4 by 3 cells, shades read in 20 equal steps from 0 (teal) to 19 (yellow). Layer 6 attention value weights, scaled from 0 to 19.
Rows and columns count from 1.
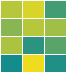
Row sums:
35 36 21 20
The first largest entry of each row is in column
2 2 1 2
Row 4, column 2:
19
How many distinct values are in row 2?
3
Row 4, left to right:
0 19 1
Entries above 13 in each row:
2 1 0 1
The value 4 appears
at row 1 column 3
